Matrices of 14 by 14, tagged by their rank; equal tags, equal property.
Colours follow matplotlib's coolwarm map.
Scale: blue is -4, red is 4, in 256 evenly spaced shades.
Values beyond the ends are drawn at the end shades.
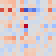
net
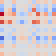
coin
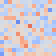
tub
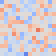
tub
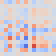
coin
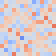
tub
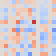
net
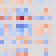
coin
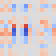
coin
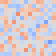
tub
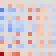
net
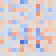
net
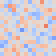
tub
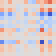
coin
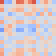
coin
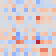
net
